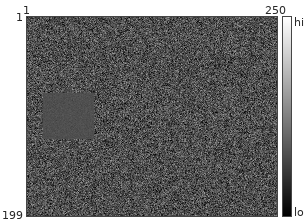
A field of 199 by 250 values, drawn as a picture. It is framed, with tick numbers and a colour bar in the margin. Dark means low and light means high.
There are no regular stripes. No row or column stands out. There is no overall slope. Fine speckle covers the field. Overall the values sit about 30% of the way up the scale. An odd patch, calmer than its surroundings, sits in the middle left. The middle left is the smoothest part.
